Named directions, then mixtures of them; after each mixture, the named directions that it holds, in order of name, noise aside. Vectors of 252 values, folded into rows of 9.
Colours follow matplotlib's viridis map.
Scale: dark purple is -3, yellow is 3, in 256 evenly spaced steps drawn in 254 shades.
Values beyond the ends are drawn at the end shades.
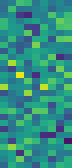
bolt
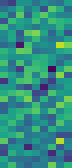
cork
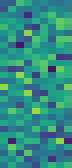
bolt, cork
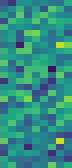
cork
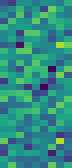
cork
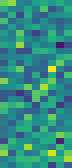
cork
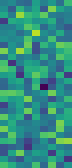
bolt, cork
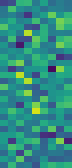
bolt, cork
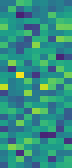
bolt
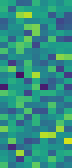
bolt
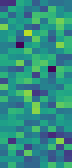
bolt, cork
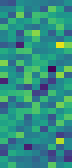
cork
